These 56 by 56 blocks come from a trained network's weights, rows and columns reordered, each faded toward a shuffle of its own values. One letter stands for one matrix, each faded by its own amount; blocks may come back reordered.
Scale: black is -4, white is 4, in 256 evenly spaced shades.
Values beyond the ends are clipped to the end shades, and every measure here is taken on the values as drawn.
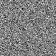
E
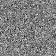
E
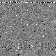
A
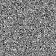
E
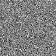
E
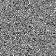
A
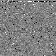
A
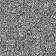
A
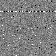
A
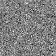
E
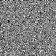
A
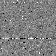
A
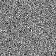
E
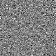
A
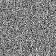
E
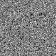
E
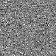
A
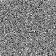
E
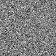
E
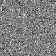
E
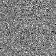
A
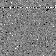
A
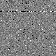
A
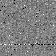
A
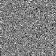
A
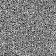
E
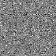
A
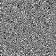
A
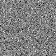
E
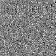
A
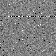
A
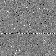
A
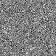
E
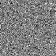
A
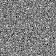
E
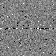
A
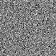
E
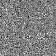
A
